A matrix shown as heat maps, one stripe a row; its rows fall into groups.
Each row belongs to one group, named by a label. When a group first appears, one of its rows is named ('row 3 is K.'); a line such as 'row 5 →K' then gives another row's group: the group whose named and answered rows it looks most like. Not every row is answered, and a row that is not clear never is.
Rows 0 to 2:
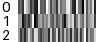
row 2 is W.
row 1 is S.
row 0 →S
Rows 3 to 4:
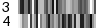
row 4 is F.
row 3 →S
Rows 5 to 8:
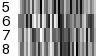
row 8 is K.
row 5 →W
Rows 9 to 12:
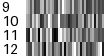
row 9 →F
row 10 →K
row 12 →S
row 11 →F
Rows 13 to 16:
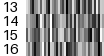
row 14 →F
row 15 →F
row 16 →F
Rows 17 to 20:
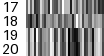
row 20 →K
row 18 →S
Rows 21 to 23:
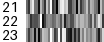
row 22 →S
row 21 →F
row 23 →F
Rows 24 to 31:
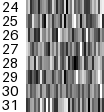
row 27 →W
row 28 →K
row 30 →W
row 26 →F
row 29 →S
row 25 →S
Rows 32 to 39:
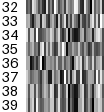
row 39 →K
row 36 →S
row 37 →W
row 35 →F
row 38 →K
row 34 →K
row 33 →W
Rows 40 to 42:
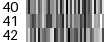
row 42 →K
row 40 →W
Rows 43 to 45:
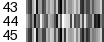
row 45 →S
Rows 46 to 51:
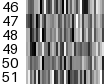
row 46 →W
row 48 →S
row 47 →S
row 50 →S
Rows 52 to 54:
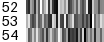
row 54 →K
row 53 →W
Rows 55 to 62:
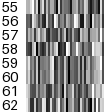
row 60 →K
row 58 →S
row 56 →S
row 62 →W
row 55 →F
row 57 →W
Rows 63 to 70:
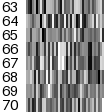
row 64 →W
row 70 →W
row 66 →F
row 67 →F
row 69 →K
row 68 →F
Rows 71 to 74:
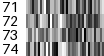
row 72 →F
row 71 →W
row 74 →F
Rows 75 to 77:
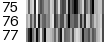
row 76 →K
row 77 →S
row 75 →K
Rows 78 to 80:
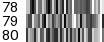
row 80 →W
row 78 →W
